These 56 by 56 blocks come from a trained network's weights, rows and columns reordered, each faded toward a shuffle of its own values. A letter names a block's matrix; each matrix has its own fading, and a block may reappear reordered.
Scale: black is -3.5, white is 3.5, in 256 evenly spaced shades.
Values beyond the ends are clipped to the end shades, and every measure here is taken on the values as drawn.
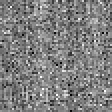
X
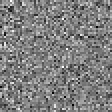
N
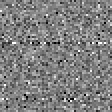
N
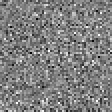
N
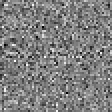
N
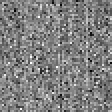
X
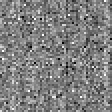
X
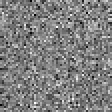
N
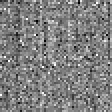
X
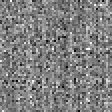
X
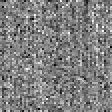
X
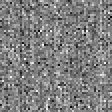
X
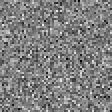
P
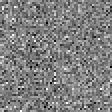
N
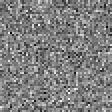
P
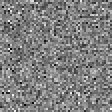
P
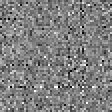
N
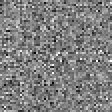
N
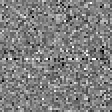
N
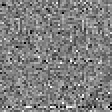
N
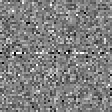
N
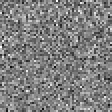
P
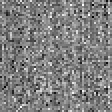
X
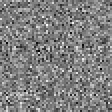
N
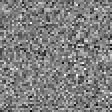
P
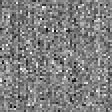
X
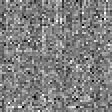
X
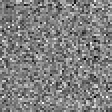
P
